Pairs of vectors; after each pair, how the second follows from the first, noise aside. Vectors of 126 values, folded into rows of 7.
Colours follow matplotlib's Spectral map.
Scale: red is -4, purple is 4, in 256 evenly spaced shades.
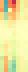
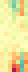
reversed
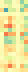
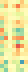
reversed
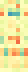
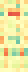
negated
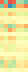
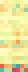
reversed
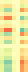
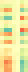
negated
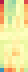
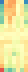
negated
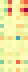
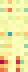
reversed
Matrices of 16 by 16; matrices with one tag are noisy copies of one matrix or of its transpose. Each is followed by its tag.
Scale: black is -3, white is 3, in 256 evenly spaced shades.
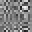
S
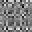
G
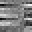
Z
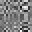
S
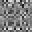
G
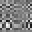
S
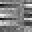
Z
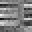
Z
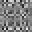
G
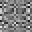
G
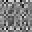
G
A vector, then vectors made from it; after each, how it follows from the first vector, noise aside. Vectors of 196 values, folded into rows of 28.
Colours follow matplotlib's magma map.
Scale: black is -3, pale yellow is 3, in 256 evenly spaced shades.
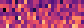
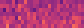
shrunk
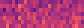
shrunk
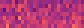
shrunk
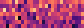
negated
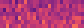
shrunk
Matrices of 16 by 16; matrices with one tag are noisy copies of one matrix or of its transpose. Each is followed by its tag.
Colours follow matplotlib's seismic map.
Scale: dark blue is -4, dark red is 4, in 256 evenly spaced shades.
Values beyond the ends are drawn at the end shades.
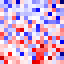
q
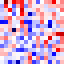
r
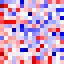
r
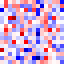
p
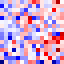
q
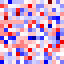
p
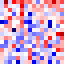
r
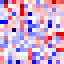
r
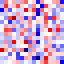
p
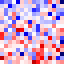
q
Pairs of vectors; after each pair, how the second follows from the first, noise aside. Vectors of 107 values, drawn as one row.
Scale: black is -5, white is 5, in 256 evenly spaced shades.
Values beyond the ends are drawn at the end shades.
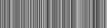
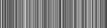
shuffled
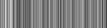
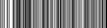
scaled up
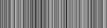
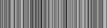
copied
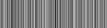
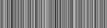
copied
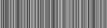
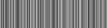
copied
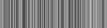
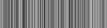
copied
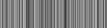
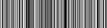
scaled up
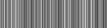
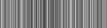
shuffled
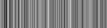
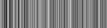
copied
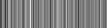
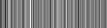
copied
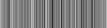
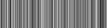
shuffled
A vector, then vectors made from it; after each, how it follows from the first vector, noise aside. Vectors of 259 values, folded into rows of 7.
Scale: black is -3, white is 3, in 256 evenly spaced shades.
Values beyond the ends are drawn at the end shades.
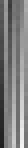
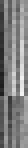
wrapped around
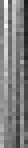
reversed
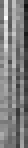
reversed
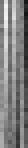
reversed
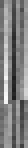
wrapped around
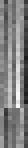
wrapped around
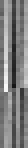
wrapped around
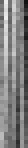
reversed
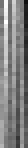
reversed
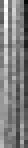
reversed
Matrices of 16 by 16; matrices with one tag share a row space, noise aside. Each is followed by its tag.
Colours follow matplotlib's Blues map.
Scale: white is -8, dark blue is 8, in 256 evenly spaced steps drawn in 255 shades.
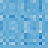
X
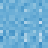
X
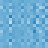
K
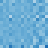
K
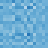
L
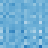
X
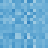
L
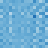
K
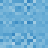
L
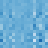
K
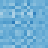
L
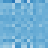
L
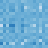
X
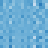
K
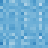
X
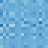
X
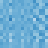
K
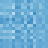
L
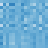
X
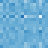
X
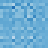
L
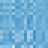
L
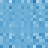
K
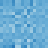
L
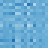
L
